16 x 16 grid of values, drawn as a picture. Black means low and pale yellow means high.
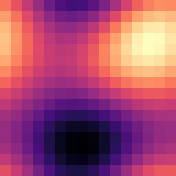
No regular stripes run through it. Overall the values sit about 50% of the way up the scale. The bottom middle is the ninth with the lowest average. There are no lone odd cells. The ninth with the highest average is the top right.
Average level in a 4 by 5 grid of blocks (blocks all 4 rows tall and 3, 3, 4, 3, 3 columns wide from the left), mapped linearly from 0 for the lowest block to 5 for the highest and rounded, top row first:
42245
43355
21123
21013
